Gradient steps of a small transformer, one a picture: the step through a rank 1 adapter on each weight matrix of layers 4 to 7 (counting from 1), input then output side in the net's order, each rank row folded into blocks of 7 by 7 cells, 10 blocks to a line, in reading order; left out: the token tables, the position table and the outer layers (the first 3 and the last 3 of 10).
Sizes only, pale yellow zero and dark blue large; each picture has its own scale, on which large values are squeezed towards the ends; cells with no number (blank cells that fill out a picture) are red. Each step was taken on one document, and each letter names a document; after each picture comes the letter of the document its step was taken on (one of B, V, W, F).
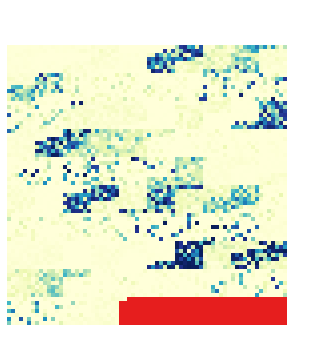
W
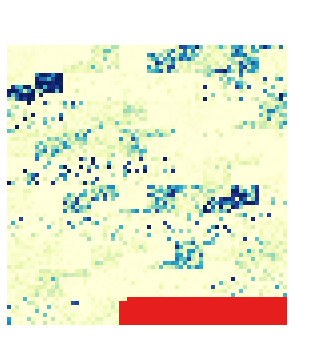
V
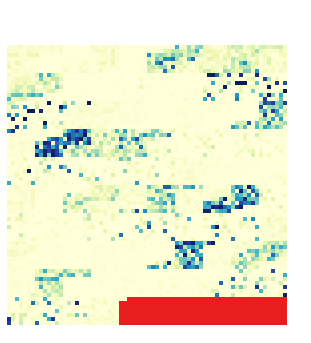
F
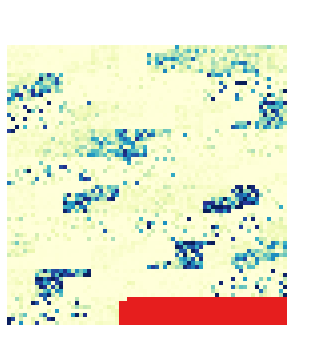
F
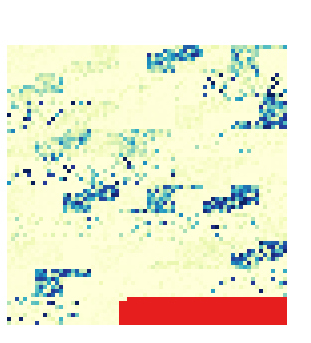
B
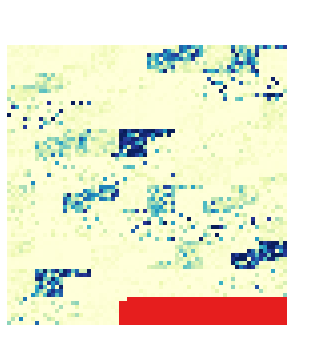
B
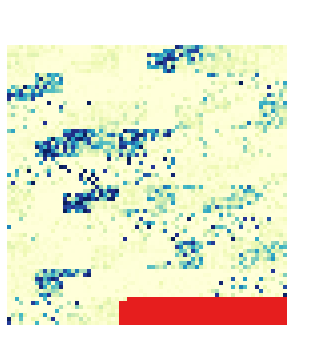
F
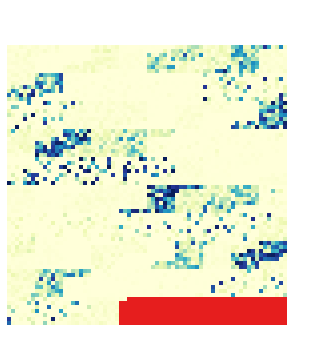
V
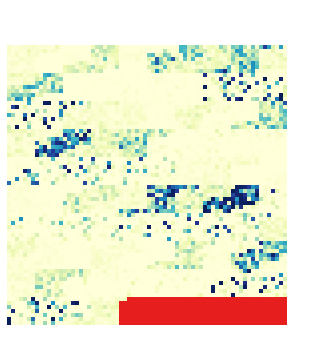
V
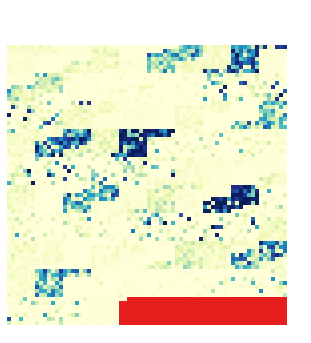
B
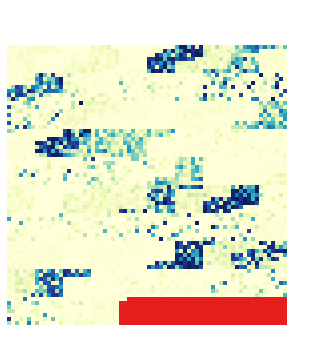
W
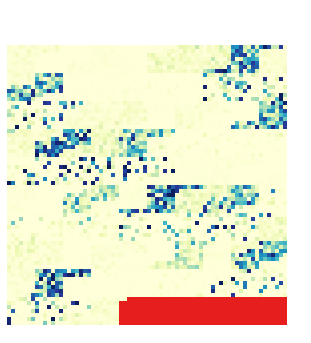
V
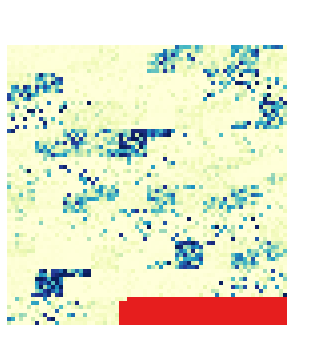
F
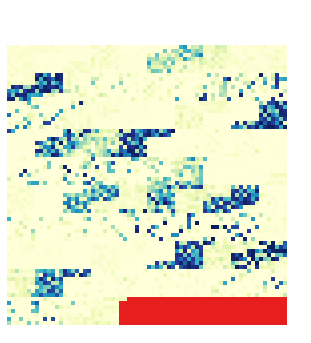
W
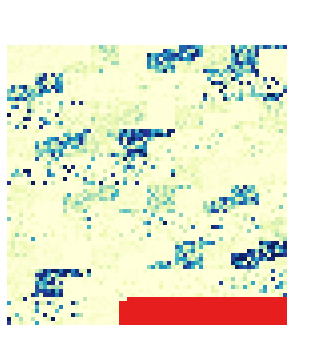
B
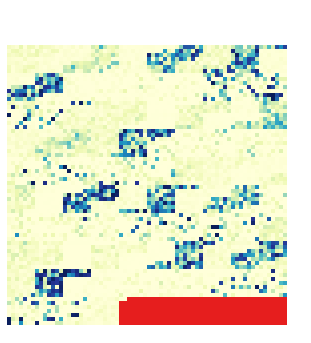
B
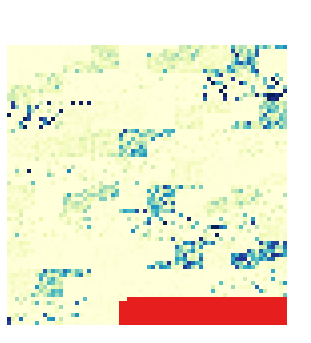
B
